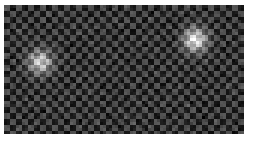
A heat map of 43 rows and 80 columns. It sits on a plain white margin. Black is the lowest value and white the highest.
Two bumps rise from the field. There is no overall slope. No row or column stands out. On average the colour sits 20% of the way up the scale.
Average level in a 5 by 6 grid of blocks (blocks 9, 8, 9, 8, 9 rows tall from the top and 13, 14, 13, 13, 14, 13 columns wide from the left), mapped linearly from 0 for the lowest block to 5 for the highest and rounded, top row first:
0 0 0 0 1 0 | 1 1 0 0 5 1 | 3 2 0 0 0 0 | 0 0 0 0 0 0 | 0 0 0 0 0 0
